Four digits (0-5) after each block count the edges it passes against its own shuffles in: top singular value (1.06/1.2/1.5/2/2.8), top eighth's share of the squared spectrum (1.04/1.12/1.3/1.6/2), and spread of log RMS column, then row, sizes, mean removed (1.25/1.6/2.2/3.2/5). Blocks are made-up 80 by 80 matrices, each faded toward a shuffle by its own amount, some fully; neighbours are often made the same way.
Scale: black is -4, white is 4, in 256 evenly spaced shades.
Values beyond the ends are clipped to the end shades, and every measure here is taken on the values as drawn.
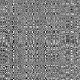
4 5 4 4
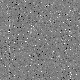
1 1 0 0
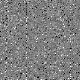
3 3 2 1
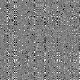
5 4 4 2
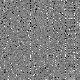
4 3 2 0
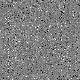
2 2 1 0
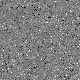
0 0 0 0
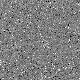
0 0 0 0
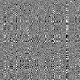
5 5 3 3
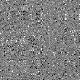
4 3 2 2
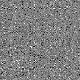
4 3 2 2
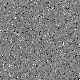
1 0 0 0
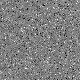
1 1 0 0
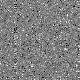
3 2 1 1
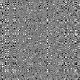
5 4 3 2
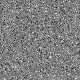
0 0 0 0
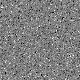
1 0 0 0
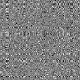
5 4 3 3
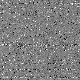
1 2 0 2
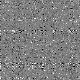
2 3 2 3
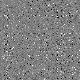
2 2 2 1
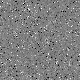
0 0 0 0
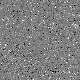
0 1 0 0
